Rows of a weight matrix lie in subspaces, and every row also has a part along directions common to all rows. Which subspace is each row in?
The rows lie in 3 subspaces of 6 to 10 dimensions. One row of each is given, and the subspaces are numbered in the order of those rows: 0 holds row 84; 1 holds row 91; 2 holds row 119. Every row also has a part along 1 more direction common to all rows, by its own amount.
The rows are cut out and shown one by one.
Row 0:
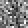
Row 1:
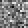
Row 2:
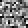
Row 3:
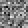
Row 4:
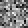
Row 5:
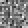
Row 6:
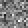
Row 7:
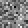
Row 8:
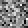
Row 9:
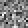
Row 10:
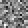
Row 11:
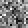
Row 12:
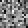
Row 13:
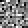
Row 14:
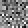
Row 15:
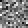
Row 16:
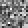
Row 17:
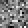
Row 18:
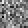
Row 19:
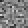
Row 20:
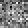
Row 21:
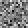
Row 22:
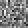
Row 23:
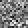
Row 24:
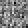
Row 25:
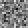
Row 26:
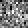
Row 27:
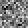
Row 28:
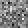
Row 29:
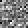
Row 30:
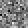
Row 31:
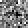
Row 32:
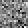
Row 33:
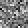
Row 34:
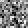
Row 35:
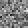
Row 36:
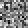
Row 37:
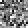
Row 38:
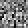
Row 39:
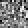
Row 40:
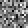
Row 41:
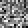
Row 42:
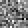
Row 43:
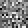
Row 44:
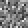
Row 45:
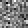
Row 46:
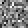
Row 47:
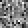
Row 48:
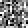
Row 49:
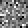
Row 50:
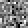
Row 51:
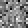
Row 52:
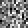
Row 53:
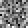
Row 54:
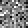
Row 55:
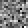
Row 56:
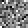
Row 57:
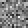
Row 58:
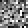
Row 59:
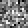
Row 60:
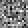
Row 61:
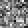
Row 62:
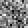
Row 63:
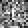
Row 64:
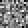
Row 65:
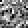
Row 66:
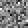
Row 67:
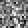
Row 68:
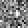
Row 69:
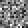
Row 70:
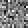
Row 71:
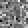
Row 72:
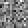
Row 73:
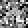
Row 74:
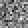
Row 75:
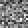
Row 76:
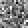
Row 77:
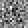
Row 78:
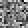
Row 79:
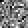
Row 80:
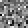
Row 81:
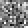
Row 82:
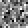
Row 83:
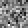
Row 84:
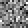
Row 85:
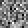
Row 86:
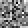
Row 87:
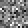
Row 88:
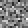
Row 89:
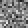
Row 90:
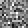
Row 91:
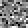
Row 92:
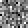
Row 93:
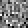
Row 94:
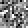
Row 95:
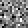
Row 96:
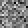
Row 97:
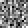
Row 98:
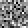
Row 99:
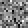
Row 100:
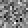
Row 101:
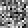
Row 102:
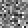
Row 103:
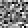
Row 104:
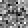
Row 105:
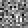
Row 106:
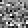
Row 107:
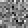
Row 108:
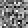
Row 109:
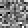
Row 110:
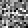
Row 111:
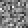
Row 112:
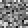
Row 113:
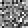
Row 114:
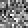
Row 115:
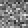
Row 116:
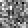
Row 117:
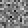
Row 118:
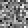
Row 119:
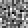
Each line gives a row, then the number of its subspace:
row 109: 0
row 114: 2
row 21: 0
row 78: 0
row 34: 0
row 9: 1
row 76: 1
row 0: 0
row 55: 0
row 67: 0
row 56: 2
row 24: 2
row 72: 1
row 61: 0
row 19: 2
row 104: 2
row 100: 1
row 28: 2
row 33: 2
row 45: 1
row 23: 1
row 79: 2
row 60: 2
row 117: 1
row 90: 2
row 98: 1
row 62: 0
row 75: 1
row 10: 1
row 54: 1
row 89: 2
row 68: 2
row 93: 2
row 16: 2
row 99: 0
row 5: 2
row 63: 1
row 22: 2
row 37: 1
